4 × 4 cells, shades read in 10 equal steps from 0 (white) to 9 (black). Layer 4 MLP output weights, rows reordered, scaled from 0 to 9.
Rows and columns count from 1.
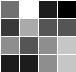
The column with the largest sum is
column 1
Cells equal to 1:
0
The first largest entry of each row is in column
4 1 2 1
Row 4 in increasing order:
2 4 8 8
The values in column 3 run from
4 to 8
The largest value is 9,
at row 1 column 4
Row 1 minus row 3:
1 -6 4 7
